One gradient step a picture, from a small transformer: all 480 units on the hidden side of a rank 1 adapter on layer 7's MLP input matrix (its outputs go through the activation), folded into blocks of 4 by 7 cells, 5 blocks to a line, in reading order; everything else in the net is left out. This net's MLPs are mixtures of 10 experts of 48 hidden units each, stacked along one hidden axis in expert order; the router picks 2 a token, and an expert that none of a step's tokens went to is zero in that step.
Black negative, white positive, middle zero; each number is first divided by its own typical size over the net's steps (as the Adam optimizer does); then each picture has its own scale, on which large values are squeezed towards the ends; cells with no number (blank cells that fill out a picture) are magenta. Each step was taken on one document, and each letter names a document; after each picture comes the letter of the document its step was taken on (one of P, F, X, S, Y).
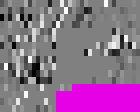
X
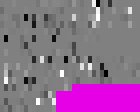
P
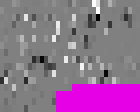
P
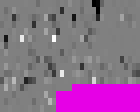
P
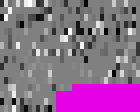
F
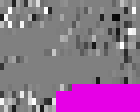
F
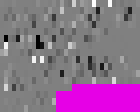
P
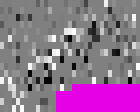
X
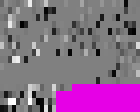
F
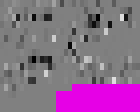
P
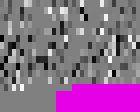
X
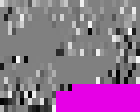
F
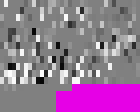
X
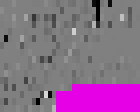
P
